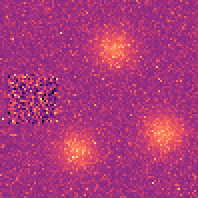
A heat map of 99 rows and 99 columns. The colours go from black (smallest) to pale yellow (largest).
The values are skewed, with a long tail toward high values. In the middle left lies a patch that is rougher than the rest. There is no overall slope. Three bumps rise from the field.
